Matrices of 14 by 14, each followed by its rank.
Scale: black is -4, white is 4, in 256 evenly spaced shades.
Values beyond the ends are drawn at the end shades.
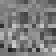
three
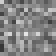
three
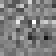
three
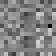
three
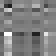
one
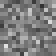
full rank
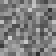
full rank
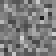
full rank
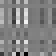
one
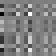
one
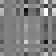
one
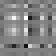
one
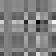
one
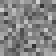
full rank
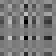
one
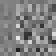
three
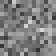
full rank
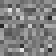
three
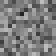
full rank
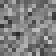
full rank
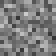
full rank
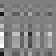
one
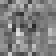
three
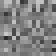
three
